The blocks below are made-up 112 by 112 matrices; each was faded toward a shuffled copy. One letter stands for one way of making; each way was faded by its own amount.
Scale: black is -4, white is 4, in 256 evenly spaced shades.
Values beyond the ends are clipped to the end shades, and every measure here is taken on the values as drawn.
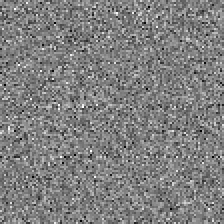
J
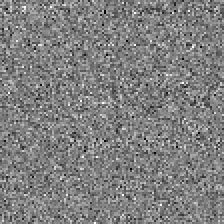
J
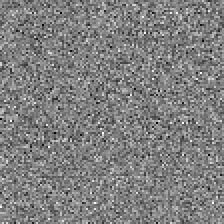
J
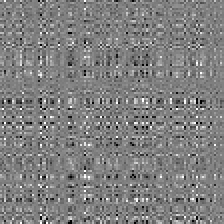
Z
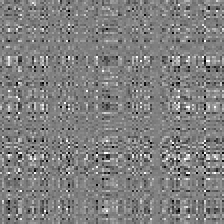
Z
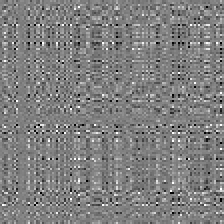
Z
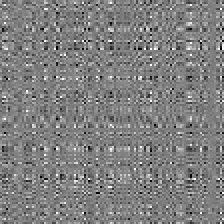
Z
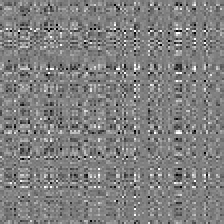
Z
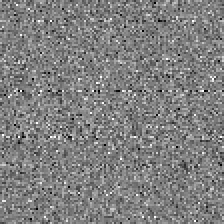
J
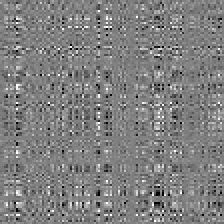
Z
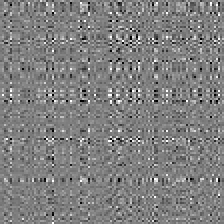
Z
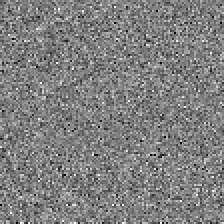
J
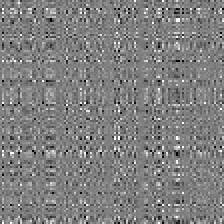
Z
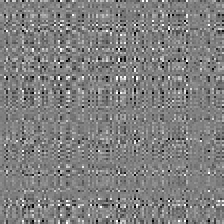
Z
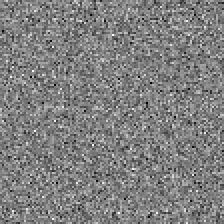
J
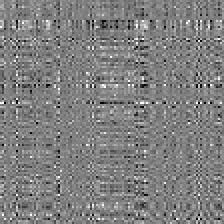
Z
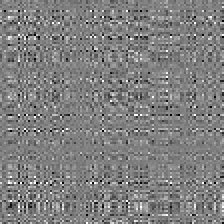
Z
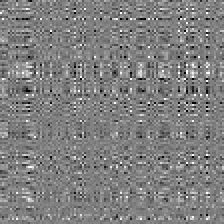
Z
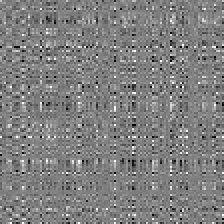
Z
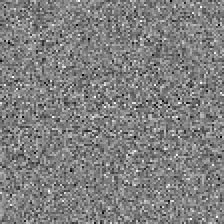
J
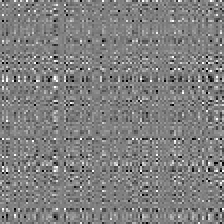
Z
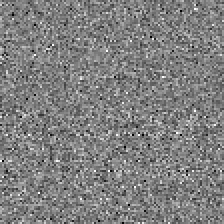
J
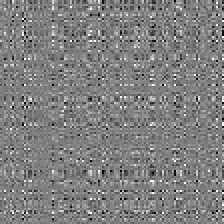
Z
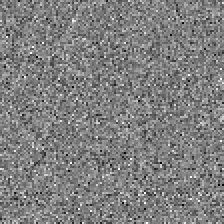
J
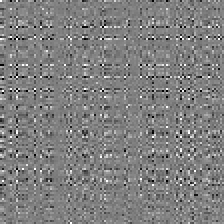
Z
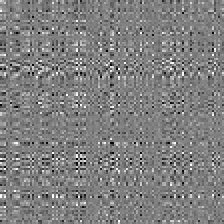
Z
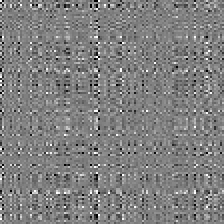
Z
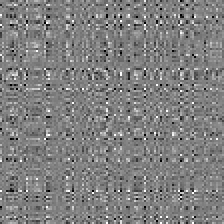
Z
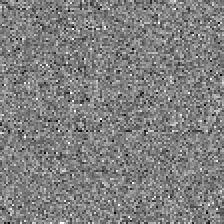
J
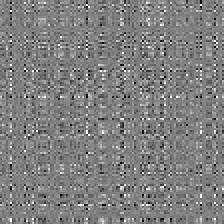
Z
